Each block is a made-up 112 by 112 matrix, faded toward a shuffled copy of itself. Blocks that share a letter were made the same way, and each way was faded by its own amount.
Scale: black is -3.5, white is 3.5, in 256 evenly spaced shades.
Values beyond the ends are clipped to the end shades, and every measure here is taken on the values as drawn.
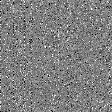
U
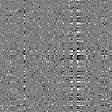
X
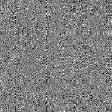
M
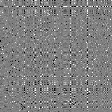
X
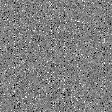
U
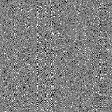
M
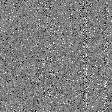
U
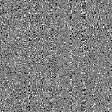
M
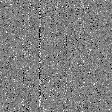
U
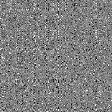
M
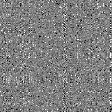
M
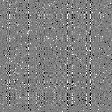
X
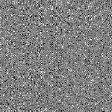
M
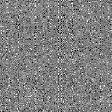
M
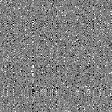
M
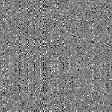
M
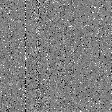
U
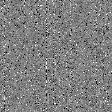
U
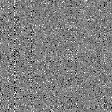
M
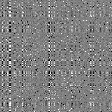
X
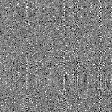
M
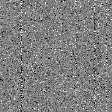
U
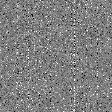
U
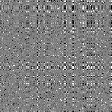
X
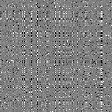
X
